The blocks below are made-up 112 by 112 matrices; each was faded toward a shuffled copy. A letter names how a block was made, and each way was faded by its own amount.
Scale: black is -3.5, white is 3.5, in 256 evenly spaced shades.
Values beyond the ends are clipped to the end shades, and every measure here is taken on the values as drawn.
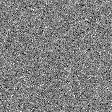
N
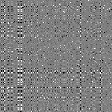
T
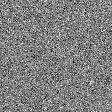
N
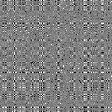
T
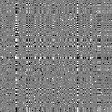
T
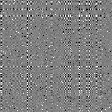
T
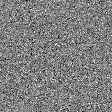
N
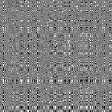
T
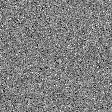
N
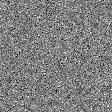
N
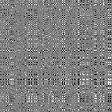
T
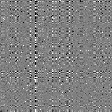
T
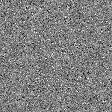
N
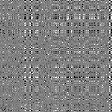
T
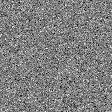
N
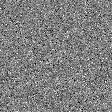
N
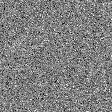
N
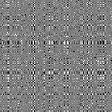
T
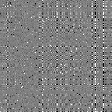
T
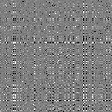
T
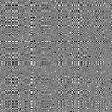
T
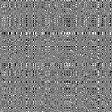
T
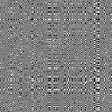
T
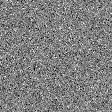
N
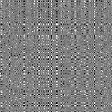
T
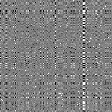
T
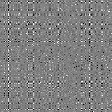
T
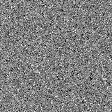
N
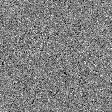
N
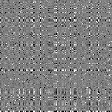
T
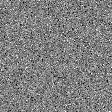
N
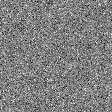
N
